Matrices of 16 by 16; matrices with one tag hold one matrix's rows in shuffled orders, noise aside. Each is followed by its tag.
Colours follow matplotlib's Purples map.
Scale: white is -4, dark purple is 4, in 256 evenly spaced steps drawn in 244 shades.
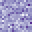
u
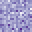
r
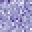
r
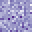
r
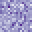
r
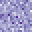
r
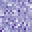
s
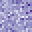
u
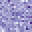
u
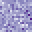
u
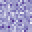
r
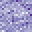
u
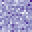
u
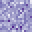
r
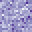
u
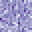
s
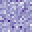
r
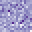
r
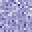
s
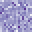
s
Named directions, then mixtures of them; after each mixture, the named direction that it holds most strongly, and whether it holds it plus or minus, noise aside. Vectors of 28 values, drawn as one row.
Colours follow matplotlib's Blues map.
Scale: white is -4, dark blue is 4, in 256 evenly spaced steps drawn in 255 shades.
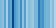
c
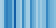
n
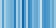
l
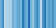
l, plus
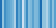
l, minus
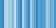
n, minus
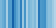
c, plus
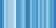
n, minus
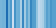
c, minus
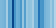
c, plus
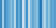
l, minus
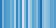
l, minus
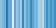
c, minus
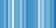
c, minus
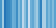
l, minus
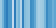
n, plus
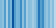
c, plus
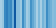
n, plus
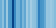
c, plus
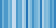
l, minus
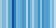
c, plus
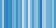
l, minus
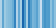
l, plus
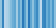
l, plus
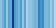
c, plus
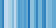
n, minus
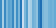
l, minus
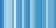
n, minus
